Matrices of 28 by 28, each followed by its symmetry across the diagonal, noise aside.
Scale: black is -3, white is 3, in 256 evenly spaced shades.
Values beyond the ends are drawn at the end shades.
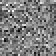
neither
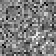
symmetric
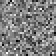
neither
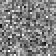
neither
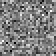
antisymmetric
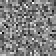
antisymmetric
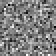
antisymmetric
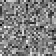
antisymmetric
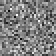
antisymmetric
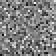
antisymmetric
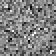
symmetric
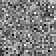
antisymmetric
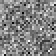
symmetric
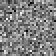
neither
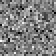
neither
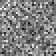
symmetric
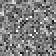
symmetric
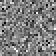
neither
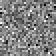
neither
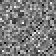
symmetric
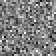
antisymmetric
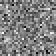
neither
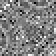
symmetric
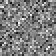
symmetric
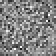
symmetric
